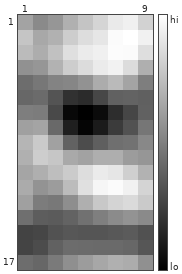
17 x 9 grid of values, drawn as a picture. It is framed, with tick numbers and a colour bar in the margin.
Average level on the scale: 60%. Stripes: horizontal, repeating 2 times. Ninth with the highest average: top right. Lone odd cells: none.
